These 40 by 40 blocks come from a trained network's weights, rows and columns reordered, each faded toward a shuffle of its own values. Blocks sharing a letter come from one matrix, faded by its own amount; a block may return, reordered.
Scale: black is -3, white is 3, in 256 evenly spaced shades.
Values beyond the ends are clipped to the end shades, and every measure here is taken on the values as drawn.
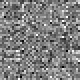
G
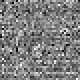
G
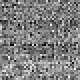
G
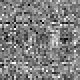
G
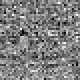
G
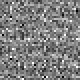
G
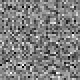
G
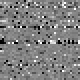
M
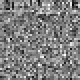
G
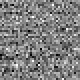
G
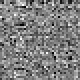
G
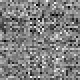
G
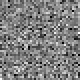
G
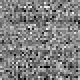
G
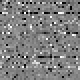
M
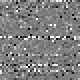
M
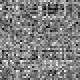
G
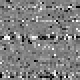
M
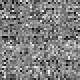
G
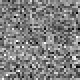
G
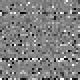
M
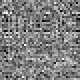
G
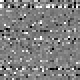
M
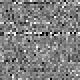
M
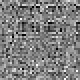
G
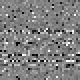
M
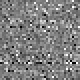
M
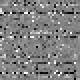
M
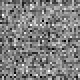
G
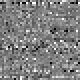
M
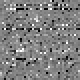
M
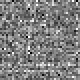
G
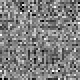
G
